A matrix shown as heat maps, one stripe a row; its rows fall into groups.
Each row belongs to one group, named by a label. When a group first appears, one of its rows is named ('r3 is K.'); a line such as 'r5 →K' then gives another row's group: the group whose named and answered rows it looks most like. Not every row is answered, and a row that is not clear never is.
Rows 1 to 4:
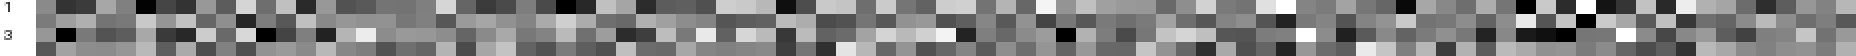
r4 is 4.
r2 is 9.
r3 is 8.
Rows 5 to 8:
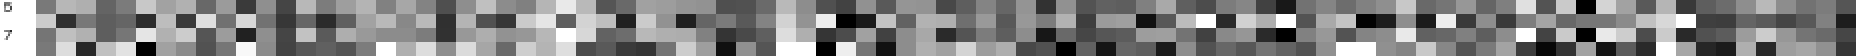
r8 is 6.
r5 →9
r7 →9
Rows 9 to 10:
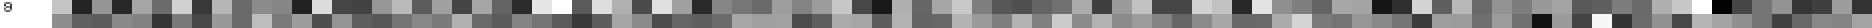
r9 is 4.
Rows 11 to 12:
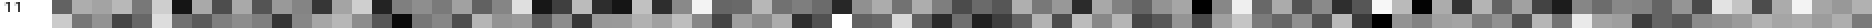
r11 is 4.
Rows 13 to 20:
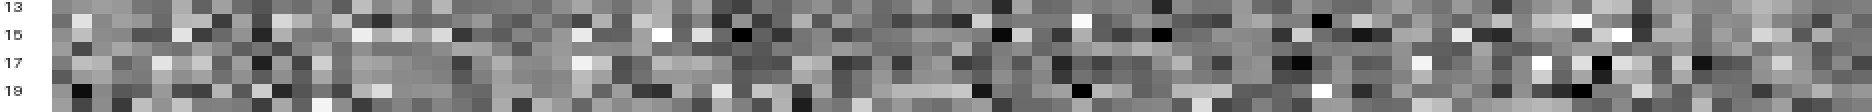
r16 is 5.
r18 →9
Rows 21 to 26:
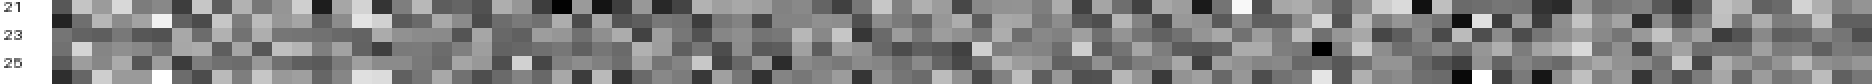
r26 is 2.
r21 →4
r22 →2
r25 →4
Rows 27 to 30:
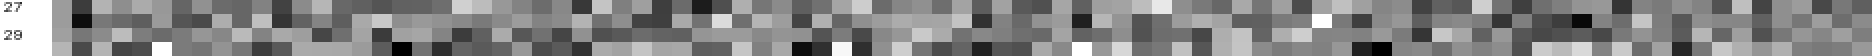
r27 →5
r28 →8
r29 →4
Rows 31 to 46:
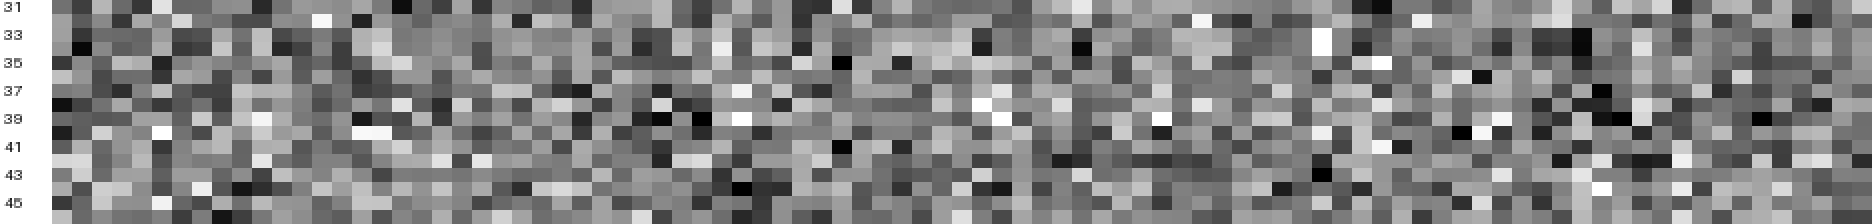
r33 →8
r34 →8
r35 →6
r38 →6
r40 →2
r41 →6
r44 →5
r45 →2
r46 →5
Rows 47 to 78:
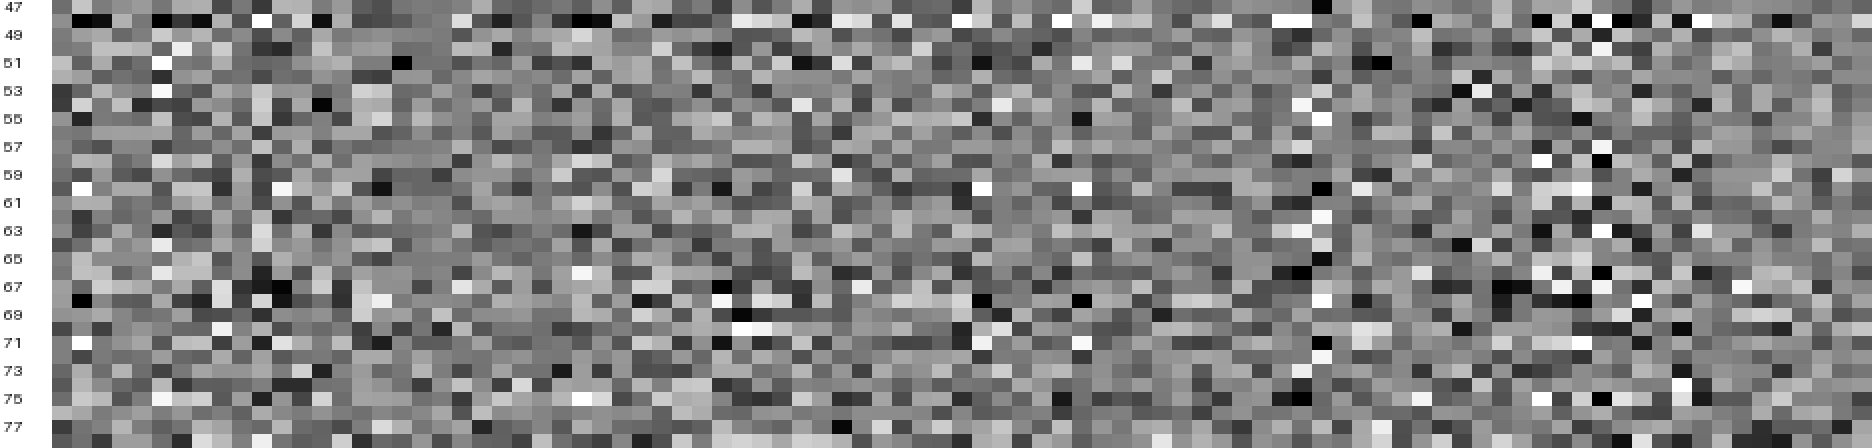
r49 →9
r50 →5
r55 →8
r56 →4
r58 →9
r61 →9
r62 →8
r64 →2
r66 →9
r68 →8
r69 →5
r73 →4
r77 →6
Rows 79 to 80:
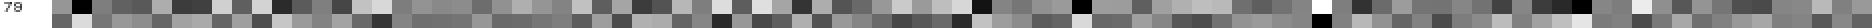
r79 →8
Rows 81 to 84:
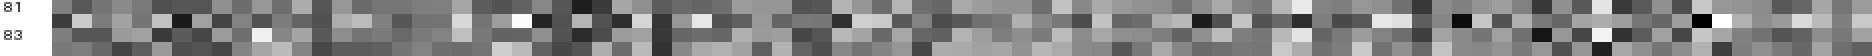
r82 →4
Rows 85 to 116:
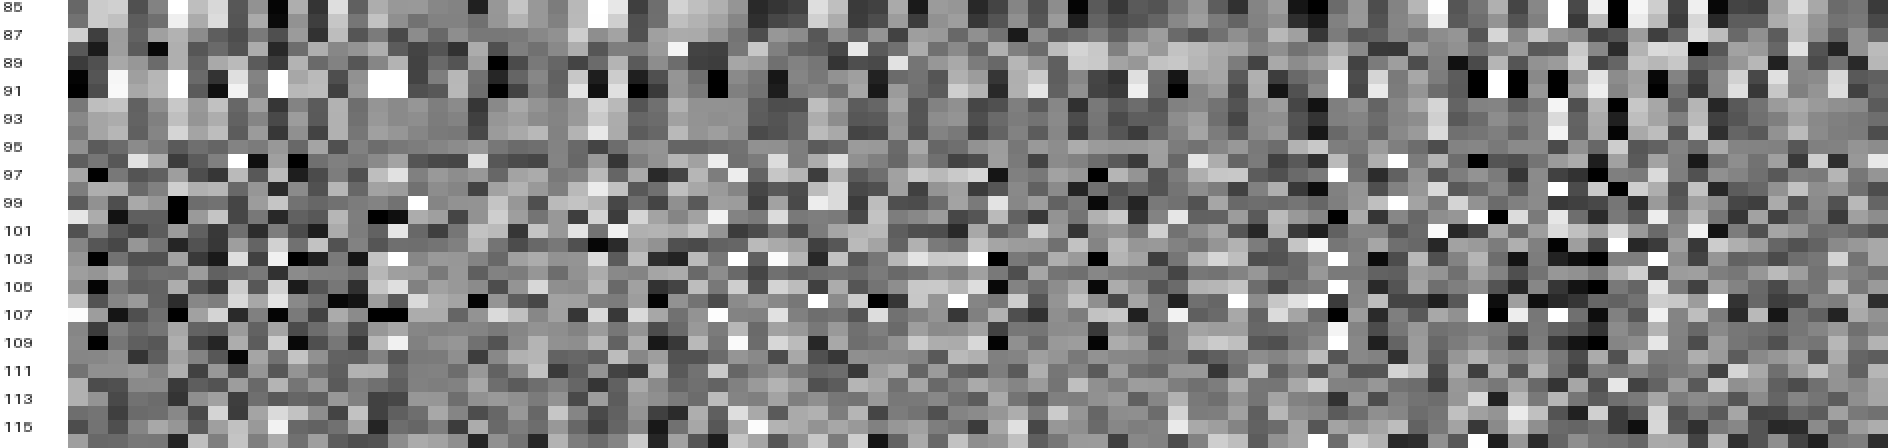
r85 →9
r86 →9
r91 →2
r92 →9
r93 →9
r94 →9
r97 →8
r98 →9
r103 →8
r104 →5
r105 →8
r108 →8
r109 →8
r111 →4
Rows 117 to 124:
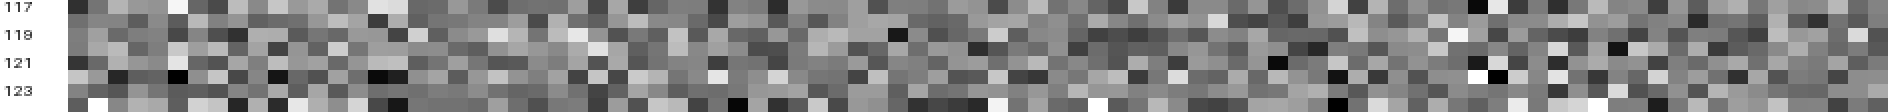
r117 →2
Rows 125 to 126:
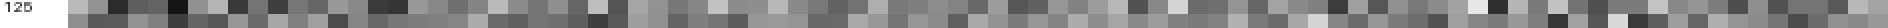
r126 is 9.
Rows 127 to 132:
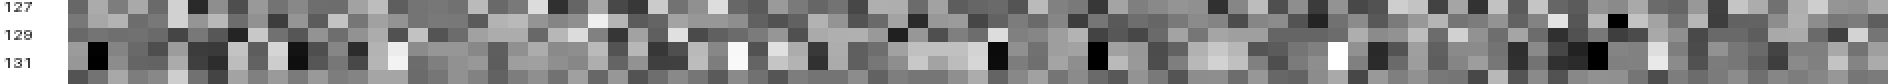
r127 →4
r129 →6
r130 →8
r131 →8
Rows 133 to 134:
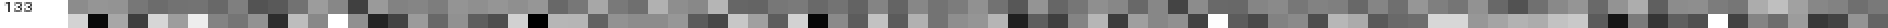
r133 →5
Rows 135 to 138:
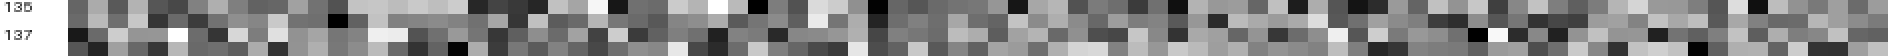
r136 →4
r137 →2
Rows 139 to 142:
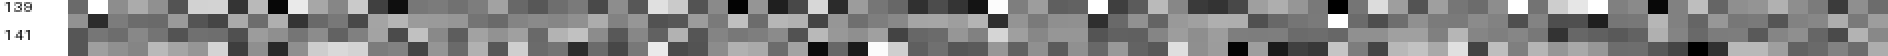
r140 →8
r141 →6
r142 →4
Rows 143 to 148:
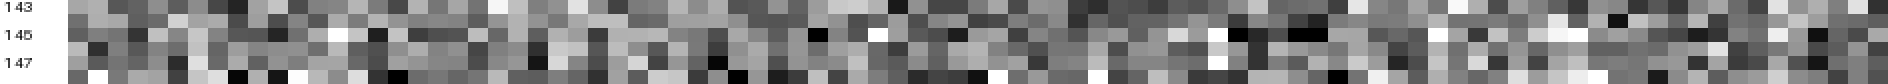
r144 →9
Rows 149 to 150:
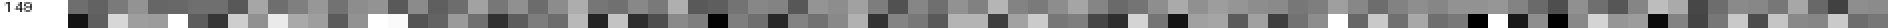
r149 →6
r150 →2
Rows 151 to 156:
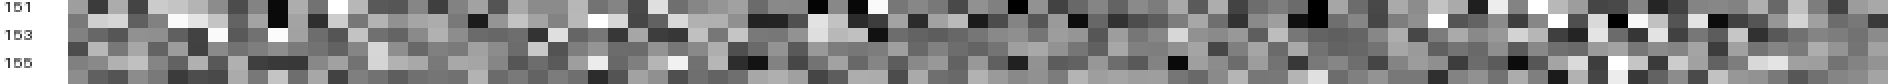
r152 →9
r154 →4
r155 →5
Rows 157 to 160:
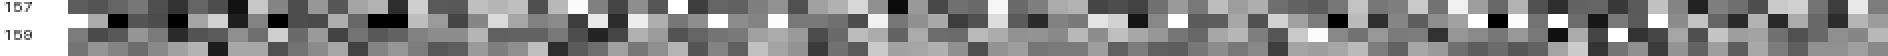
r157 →6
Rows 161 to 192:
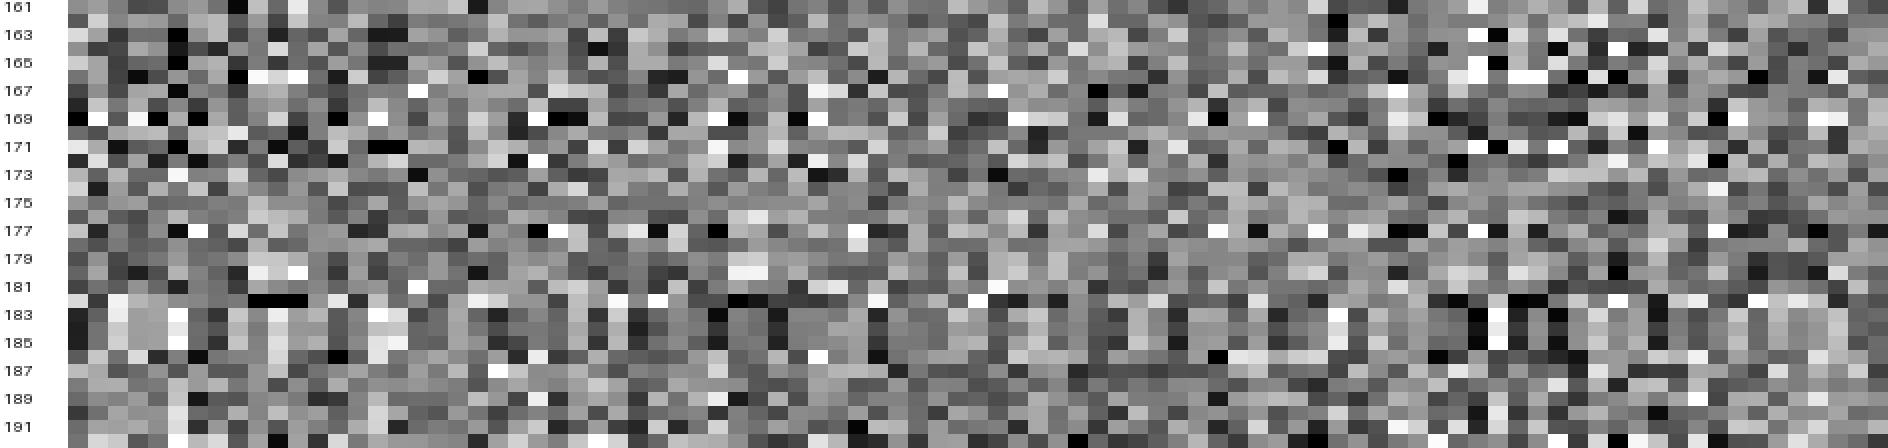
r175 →4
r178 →6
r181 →6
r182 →5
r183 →2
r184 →2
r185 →2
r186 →4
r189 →4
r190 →2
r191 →4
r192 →9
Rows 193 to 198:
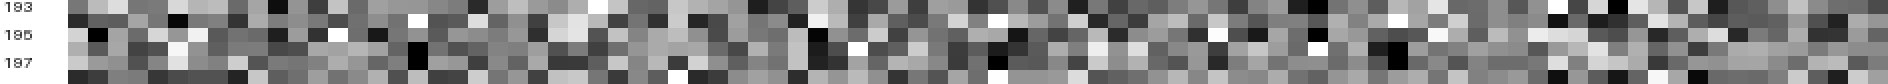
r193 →9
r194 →6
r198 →6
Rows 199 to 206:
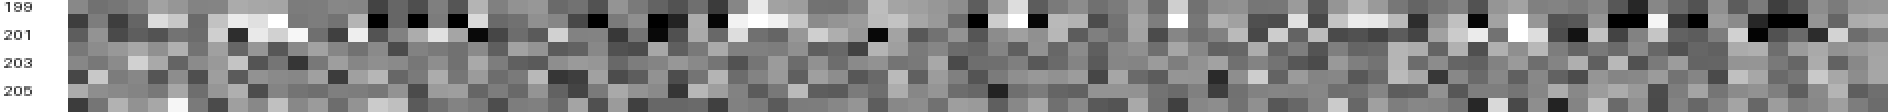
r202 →4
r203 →5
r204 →4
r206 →2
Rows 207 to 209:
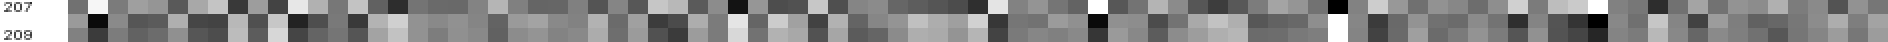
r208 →8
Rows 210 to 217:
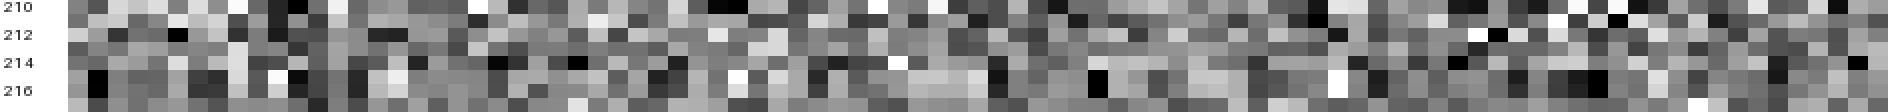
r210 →5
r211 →9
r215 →8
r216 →8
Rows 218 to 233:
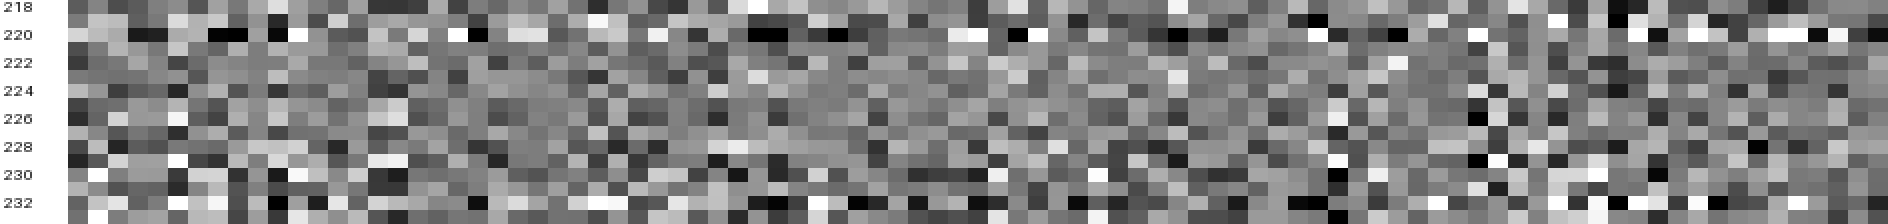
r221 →2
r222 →6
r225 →2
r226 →2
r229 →2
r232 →9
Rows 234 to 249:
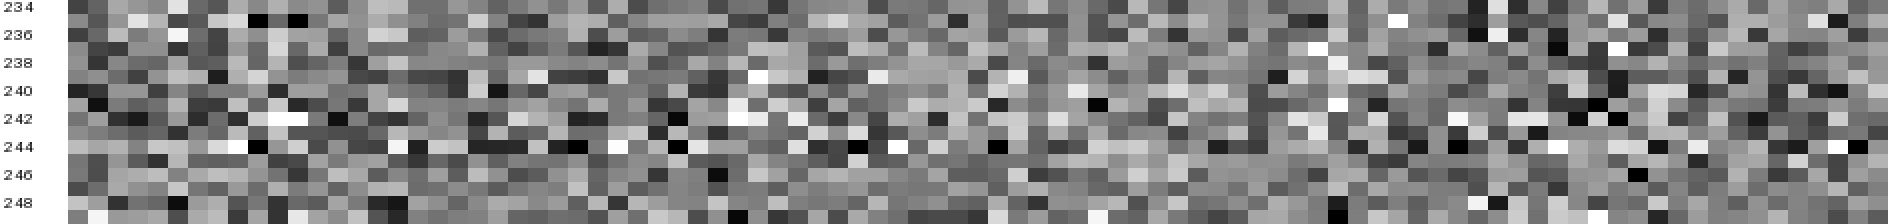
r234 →2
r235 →5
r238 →8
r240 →6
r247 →2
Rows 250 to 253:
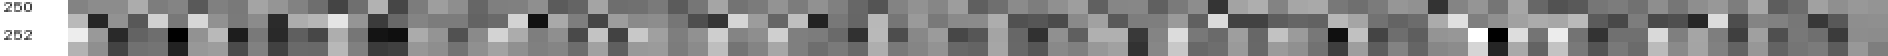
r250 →4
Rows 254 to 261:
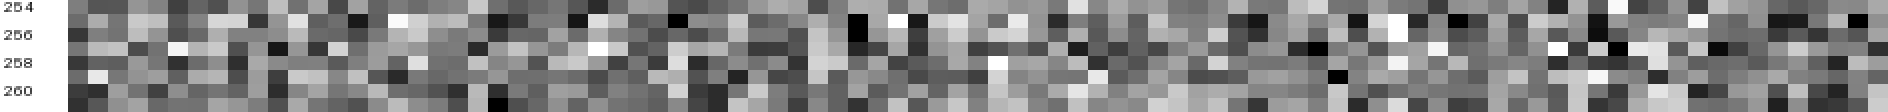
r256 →6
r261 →6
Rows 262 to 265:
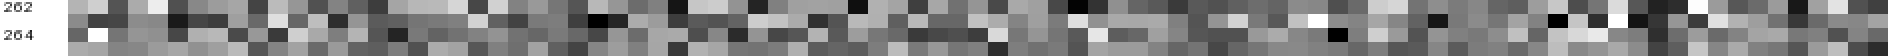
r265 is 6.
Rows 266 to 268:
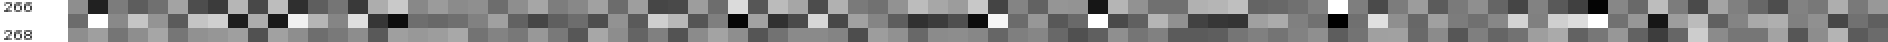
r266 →8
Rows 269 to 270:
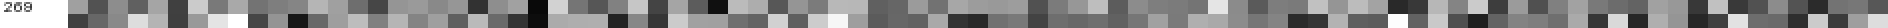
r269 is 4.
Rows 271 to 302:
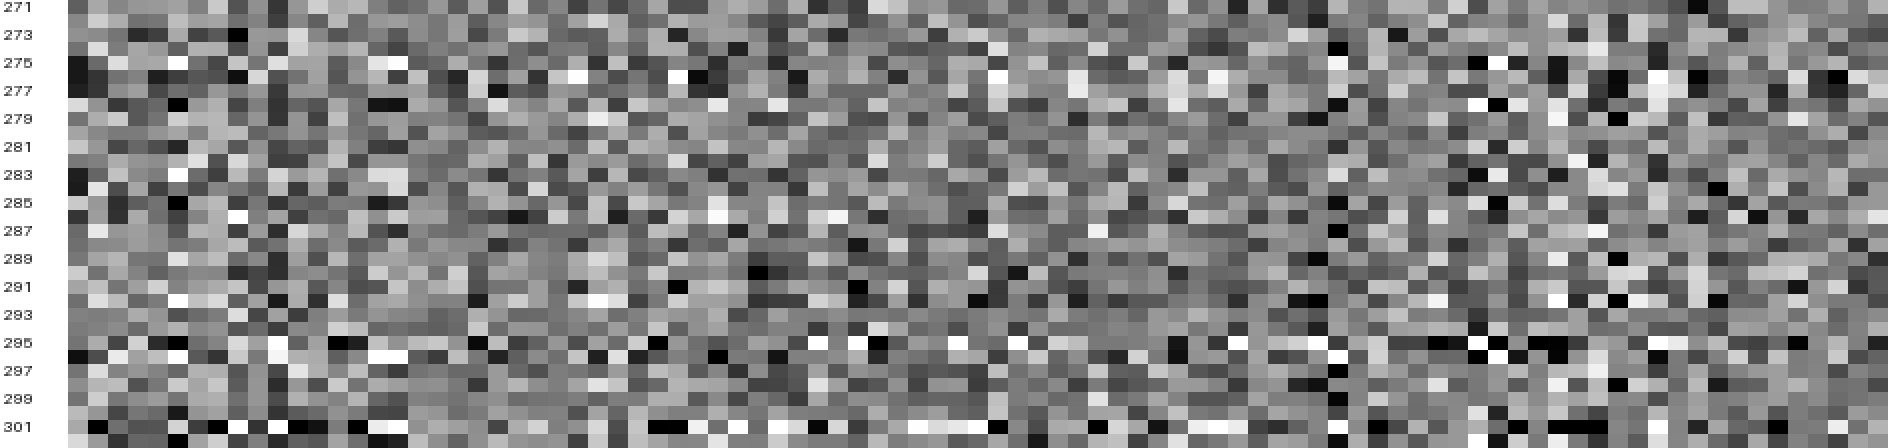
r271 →4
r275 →2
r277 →6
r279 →9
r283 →2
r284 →4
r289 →9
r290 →5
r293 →5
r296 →2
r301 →8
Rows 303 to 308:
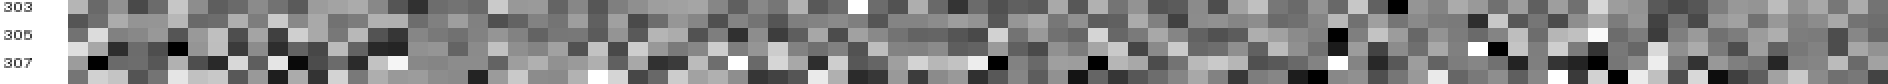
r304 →2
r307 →8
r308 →9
